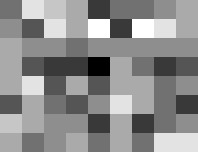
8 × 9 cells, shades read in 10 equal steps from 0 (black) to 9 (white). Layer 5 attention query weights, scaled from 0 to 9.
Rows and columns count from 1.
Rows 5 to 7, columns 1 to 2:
6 8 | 3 6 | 7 6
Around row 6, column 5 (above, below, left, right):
3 2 3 8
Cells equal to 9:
2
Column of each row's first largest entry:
2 5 1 1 2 6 1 8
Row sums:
46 56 45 28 47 41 42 51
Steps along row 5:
up down up down up same down up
